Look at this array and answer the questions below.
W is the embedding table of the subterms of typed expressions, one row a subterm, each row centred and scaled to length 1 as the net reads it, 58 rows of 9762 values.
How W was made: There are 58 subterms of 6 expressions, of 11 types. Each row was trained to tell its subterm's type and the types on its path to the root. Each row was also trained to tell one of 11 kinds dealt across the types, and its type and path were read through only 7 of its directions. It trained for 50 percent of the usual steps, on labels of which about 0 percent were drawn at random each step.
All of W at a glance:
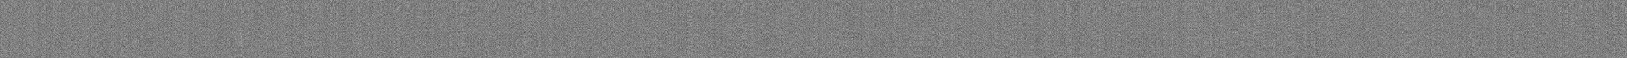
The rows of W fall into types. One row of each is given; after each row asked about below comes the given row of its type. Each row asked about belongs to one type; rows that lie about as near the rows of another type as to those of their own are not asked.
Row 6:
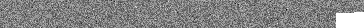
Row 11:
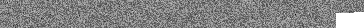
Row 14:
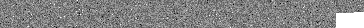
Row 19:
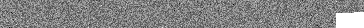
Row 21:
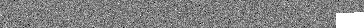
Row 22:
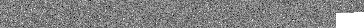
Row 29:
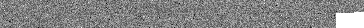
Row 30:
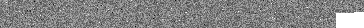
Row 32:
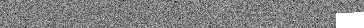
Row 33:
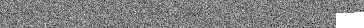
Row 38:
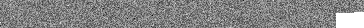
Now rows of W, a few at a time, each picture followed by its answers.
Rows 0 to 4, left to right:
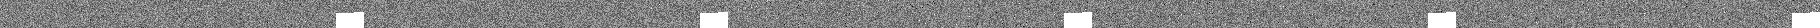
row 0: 11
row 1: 6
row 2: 6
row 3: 29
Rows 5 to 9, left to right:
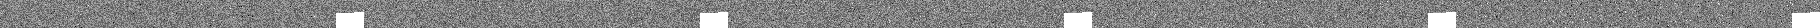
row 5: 21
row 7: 19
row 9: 33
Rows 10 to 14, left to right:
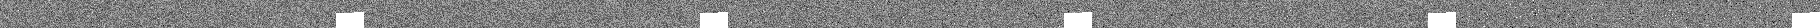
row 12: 22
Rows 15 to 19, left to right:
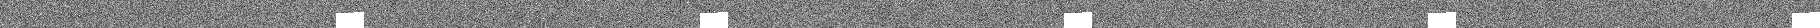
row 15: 32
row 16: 22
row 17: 33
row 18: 21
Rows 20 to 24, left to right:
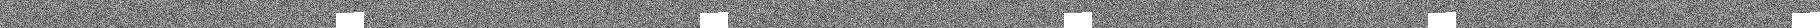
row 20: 22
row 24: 29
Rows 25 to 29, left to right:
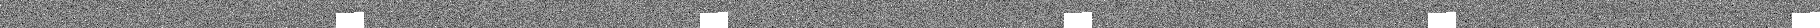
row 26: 22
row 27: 21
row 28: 38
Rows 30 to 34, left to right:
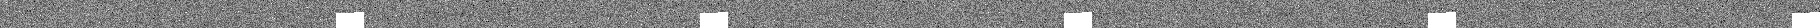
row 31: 32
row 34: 11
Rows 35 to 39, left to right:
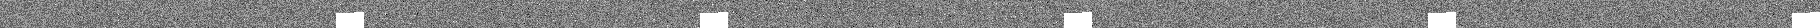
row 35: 38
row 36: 6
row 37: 29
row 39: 19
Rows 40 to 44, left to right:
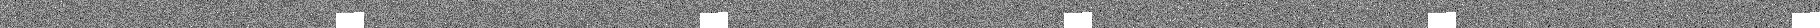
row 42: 38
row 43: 33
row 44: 30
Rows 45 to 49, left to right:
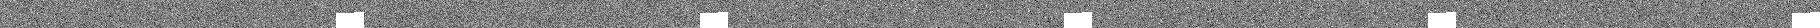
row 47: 14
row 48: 32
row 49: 33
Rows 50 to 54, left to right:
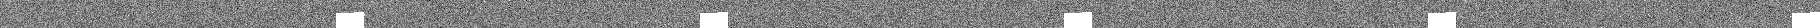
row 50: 19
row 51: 14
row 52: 22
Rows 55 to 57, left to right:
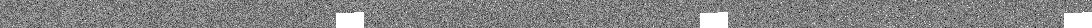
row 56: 6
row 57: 14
